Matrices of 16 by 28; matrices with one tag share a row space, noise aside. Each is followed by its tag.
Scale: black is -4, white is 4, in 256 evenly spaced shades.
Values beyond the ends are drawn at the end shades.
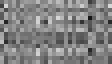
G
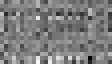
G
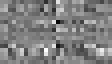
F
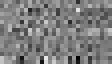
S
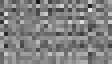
G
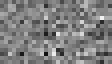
F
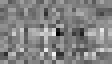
F
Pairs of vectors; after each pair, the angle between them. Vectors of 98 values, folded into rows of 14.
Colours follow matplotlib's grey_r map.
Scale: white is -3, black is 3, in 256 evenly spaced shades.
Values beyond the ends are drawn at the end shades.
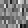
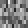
partly aligned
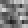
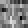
nearly opposite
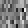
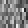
nearly opposite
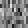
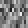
partly opposed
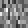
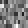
partly opposed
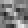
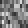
partly opposed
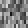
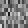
orthogonal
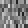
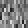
partly aligned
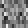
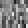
partly aligned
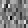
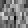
partly opposed
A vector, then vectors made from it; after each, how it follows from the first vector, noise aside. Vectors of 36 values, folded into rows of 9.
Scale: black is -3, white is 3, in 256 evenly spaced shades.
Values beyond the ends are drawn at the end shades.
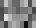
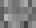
shrunk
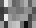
copied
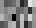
wrapped around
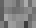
shrunk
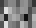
wrapped around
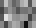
copied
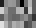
wrapped around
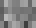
shrunk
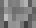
shrunk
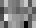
copied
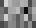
wrapped around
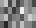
wrapped around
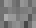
shrunk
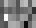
copied
